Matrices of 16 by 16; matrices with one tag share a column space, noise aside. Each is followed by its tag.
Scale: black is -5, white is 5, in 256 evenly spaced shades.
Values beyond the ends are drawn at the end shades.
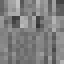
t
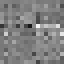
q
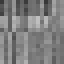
t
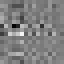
q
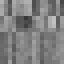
t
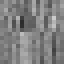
t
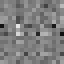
q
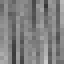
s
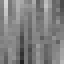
s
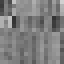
t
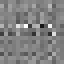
q
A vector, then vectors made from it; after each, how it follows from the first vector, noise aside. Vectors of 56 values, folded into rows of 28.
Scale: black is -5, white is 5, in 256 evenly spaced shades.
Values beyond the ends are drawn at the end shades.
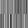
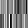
scaled up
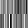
scaled up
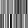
scaled up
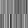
copied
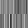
copied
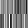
scaled up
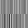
sign-scrambled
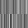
sign-scrambled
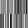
scaled up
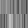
sign-scrambled
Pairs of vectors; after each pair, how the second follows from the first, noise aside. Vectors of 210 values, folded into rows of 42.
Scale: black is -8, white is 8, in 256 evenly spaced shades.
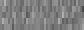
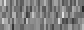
scaled up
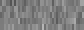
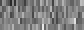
scaled up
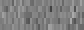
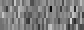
scaled up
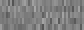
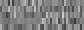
scaled up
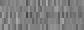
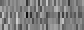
scaled up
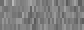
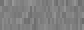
shrunk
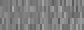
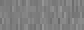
shrunk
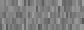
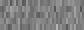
shuffled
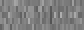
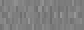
shrunk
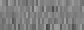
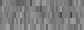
shuffled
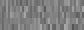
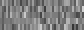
scaled up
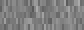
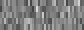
scaled up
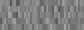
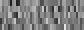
scaled up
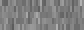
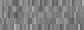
shuffled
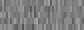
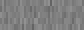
shrunk
